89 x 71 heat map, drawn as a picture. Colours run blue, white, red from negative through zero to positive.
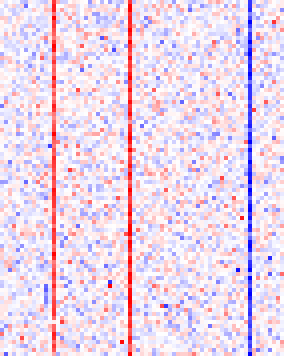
Histogram: heavy tails on both sides. Odd lines: columns 14, 33 and 63. Average level on the scale: 50%. Slope: none.
